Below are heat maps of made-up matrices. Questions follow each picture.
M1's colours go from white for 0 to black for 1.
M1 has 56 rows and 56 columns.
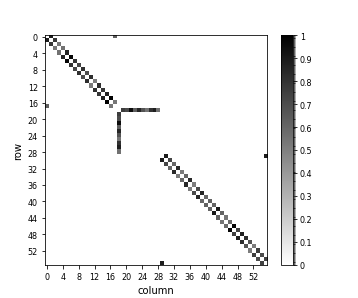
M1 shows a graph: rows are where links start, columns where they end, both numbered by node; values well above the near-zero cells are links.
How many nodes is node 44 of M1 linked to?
2
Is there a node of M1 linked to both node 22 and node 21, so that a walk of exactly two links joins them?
yes
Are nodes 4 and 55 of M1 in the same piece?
no
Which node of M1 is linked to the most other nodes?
node 18
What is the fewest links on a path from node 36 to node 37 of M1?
1
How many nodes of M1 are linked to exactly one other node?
10
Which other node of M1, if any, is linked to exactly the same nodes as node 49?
none
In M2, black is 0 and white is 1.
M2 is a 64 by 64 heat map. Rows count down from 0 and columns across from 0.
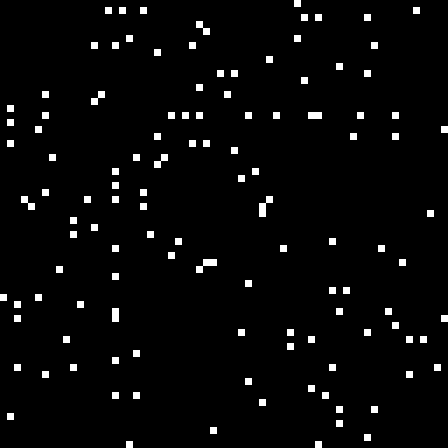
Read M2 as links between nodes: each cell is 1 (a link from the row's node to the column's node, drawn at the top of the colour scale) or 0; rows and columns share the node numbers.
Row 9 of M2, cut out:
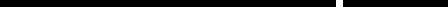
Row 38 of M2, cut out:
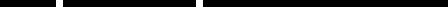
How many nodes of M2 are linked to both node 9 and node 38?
0
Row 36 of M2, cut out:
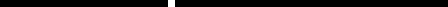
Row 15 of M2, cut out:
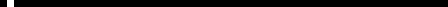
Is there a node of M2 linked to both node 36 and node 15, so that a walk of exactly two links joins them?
no
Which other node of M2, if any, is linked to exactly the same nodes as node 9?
node 60
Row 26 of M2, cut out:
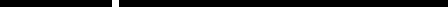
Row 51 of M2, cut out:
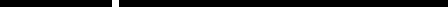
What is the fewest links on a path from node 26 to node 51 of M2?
2
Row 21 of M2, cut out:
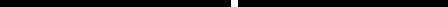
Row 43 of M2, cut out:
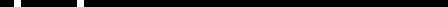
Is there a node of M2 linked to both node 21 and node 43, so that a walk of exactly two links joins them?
no
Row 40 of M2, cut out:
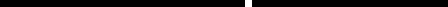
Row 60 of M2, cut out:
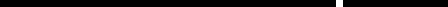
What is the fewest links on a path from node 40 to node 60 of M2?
5
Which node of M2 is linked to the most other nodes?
node 16
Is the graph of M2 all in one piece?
yes
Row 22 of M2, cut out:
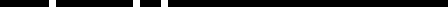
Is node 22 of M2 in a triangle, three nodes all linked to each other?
no
